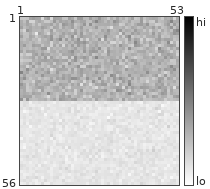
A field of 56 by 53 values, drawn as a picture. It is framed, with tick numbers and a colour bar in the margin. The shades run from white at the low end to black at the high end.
It is made of 2 by 1 panels. Panel 1,1: low, fine-grained. Panel 2,1: very low, fine-grained, faint in contrast.
